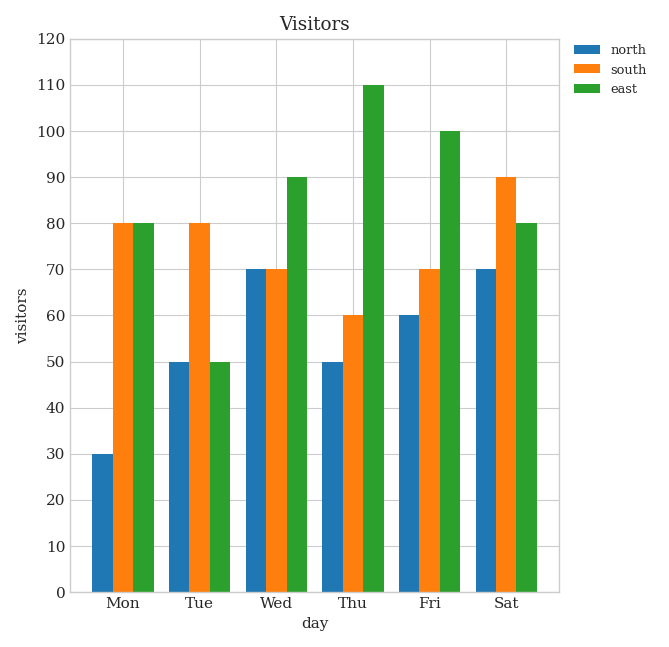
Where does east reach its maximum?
Thu
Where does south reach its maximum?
Sat
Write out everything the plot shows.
Title: Visitors
x-axis: day, ticks Mon Tue Wed Thu Fri Sat
y-axis: visitors, ticks 0 10 20 30 40 50 60 70 80 90 100 110 120
Legend: north, south, east
Values:
north: 30 50 70 50 60 70
south: 80 80 70 60 70 90
east: 80 50 90 110 100 80
